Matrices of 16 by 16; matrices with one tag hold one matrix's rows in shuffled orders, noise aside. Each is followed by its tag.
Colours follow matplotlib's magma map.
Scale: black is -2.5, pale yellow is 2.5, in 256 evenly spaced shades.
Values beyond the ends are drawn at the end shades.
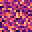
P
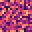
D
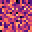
P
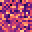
D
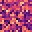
D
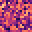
D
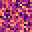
D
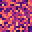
P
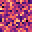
P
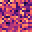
D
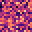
P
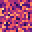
D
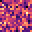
D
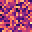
P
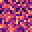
P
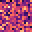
D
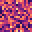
P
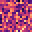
P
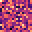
P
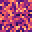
P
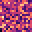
D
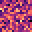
P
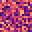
D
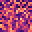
P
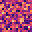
D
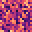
D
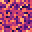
D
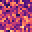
D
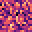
P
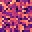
D
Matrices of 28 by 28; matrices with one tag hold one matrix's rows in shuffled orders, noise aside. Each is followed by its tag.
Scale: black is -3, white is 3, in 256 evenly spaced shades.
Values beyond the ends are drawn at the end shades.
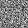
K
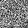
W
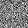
K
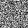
W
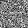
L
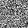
W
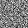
K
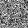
W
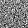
K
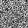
L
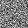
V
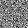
K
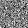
K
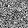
L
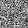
W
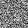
W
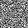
L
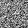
W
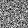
V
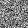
W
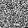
W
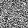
L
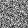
V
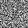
L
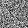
V
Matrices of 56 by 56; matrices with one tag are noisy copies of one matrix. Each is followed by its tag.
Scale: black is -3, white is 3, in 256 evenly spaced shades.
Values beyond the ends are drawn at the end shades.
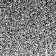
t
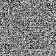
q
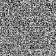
q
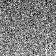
t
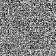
q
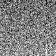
t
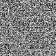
q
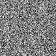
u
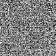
q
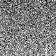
t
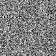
u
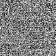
q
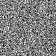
u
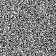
u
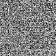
q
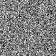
u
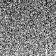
t
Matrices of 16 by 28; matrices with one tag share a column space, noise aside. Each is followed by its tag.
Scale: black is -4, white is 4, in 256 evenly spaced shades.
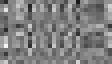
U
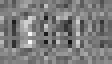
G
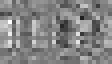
G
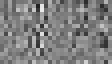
U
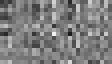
U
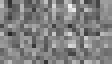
U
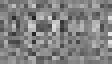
G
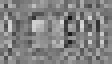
G
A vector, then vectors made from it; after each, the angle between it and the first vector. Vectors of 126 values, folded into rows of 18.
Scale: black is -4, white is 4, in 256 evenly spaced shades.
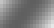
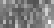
partly aligned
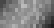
nearly opposite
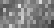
partly opposed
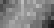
nearly opposite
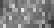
partly opposed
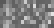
orthogonal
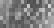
partly aligned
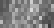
partly opposed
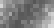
nearly parallel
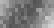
nearly parallel
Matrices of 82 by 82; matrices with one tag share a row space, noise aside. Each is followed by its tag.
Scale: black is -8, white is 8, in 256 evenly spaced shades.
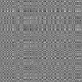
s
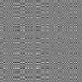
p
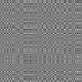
s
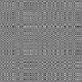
s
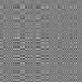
p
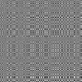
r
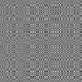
r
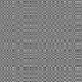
s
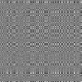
r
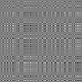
s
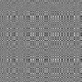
r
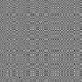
r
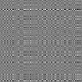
s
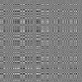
p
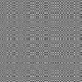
r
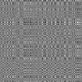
s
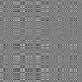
p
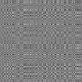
s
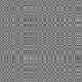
s
